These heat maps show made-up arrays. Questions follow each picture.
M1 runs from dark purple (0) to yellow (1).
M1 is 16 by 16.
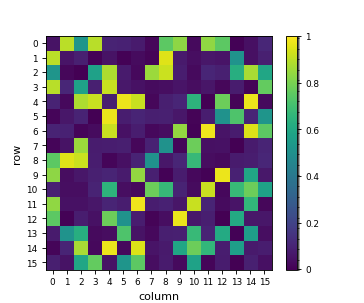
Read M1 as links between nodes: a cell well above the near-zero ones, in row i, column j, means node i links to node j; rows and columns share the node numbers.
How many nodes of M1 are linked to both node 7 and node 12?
0
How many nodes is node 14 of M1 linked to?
7
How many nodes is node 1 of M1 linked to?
3
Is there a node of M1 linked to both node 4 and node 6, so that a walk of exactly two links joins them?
yes
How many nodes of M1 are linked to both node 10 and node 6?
4
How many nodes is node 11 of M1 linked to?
4
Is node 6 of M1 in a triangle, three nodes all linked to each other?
yes
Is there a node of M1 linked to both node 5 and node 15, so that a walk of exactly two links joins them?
no
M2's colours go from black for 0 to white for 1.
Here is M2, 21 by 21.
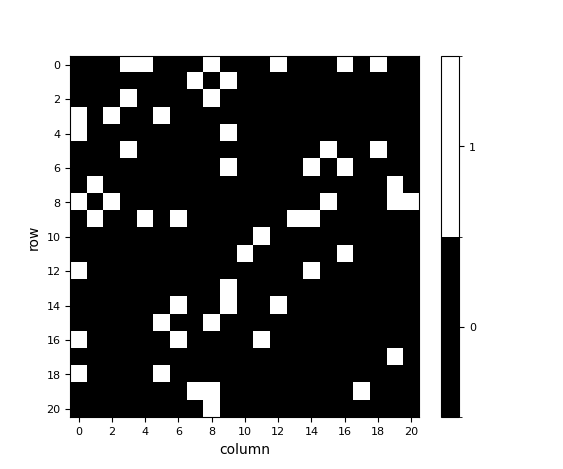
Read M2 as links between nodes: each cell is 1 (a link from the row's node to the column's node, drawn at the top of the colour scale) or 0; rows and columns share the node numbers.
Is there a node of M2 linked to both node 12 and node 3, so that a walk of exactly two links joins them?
yes
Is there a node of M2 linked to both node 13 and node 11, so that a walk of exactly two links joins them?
no
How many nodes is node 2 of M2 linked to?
2
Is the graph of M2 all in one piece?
yes
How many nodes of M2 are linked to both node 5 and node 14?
0
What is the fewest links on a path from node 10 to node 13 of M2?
5
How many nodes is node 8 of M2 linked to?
5
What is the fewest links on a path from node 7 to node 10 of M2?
6
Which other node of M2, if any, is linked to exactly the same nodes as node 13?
none
